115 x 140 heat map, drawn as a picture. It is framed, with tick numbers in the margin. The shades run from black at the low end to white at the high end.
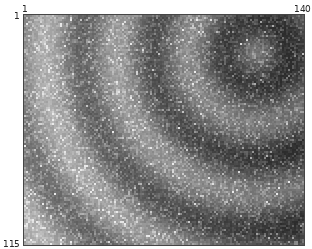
Concentric rings centre on the top right. The field climbs toward the left. The ninth with the lowest average is the top right. The values follow a bell shape.
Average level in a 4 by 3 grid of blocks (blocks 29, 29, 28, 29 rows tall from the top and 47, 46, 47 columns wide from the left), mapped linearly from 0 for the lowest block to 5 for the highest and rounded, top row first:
530 | 532 | 531 | 531
